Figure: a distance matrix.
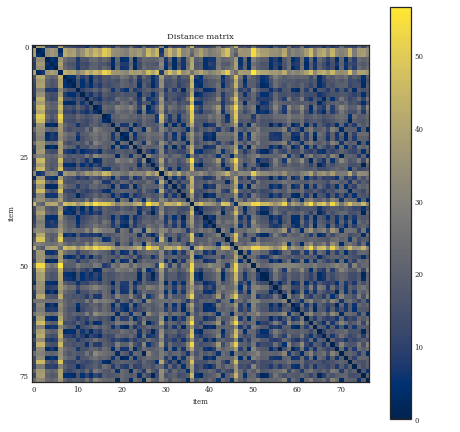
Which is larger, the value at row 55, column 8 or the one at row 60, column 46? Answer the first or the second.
the second
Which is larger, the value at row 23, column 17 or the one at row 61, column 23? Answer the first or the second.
the second
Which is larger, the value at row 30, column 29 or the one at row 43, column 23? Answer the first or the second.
the first
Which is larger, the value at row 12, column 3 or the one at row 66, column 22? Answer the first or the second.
the second
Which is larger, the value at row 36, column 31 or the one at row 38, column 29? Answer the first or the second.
the first
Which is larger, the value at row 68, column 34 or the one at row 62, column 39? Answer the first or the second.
the first
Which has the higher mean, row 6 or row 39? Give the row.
6
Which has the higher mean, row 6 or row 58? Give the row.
6
